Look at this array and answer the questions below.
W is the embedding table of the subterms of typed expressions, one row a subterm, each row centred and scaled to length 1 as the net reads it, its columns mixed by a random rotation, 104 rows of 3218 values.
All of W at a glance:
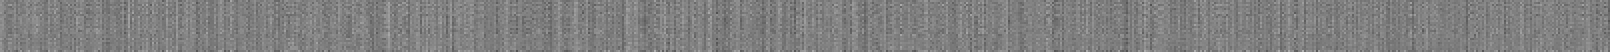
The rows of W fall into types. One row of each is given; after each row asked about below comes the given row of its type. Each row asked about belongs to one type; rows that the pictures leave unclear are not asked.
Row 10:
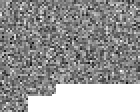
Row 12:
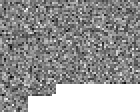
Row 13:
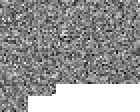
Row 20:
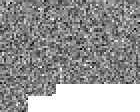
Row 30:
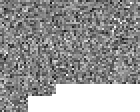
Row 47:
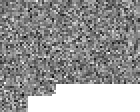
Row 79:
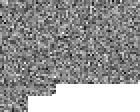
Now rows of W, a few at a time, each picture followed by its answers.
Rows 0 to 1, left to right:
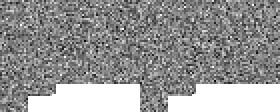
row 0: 12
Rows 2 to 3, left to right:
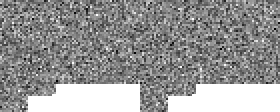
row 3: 20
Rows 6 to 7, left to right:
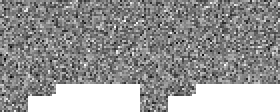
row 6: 30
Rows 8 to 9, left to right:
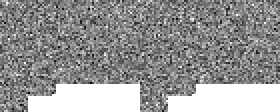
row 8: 79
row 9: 20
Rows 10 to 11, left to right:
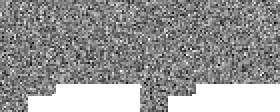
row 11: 79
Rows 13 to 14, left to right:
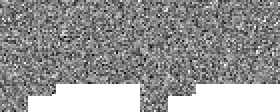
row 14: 30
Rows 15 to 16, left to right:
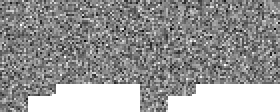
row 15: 12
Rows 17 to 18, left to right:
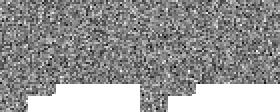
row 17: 20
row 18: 47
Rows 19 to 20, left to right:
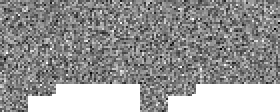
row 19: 30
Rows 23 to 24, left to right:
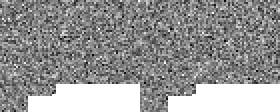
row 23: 13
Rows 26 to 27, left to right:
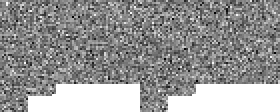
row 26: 10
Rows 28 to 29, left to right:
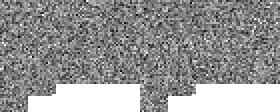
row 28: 13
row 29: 30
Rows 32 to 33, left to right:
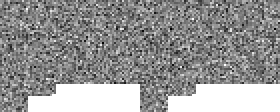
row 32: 12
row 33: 20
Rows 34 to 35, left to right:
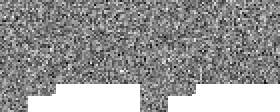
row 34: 10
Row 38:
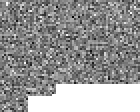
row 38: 10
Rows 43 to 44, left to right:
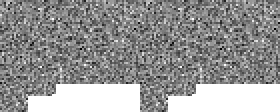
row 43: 20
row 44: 20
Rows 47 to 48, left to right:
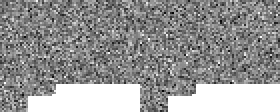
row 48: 79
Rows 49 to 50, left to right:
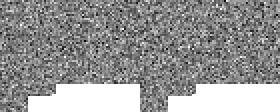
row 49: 12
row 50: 13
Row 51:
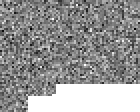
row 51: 20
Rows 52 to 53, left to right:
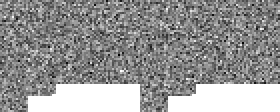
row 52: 10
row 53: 12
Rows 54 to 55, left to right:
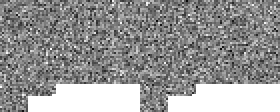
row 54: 30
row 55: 20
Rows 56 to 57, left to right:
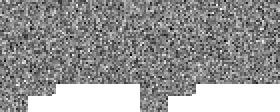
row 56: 47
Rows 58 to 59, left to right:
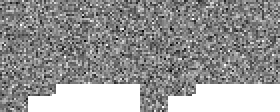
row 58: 12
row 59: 20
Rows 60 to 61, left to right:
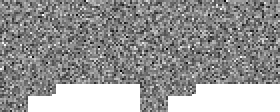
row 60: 13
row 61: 13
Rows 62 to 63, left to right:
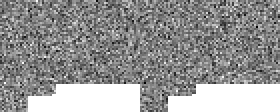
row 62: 47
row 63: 79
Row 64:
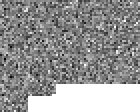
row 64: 30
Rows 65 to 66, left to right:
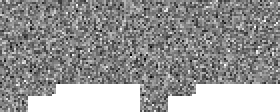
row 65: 47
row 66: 30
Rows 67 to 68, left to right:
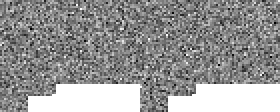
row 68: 79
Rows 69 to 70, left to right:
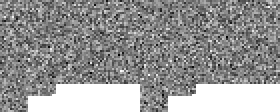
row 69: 10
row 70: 79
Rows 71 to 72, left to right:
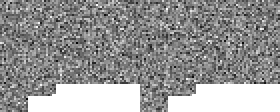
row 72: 12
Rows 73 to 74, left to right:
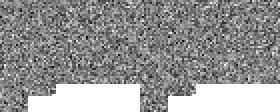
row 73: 79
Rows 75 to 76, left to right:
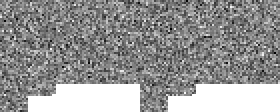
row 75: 10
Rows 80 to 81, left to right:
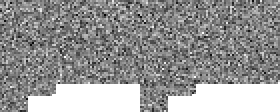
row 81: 79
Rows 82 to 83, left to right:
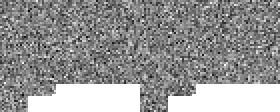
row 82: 47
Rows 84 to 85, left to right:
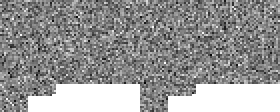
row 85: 79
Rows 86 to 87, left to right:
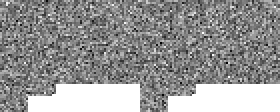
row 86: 20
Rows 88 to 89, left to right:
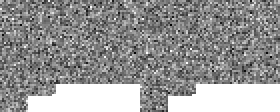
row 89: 30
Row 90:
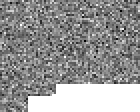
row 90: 12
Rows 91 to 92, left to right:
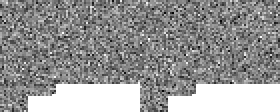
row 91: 79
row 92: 79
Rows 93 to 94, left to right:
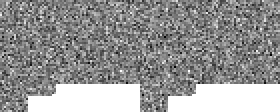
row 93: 10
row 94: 47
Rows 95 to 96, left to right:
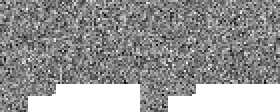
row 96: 47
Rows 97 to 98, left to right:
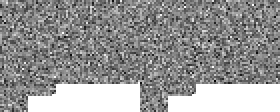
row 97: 79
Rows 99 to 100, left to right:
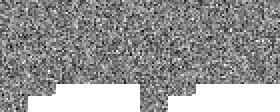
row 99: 47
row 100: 20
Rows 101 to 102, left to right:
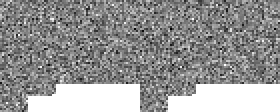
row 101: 20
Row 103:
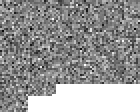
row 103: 20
